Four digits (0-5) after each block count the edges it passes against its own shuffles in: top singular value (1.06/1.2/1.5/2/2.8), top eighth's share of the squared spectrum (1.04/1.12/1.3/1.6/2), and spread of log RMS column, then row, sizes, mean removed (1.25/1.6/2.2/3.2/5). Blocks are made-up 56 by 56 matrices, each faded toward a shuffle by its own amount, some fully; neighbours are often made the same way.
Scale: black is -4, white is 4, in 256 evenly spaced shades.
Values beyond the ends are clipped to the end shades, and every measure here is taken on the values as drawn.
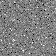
0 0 0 0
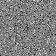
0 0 0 0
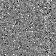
0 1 1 0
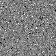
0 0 0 0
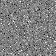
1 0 0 0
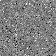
0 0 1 0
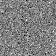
0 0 0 0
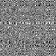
4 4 2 2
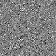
3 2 1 0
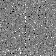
2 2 1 0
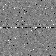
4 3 0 1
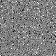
2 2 0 1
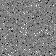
0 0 0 0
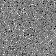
0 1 0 0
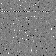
3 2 0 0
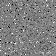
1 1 0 0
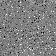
0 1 0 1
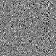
3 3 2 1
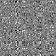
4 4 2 2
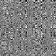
4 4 3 2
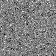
1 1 0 0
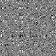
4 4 2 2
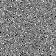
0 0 0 0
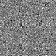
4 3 1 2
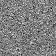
2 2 0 0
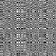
5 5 3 3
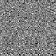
4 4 2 2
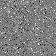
0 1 0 0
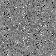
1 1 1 0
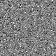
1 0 0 0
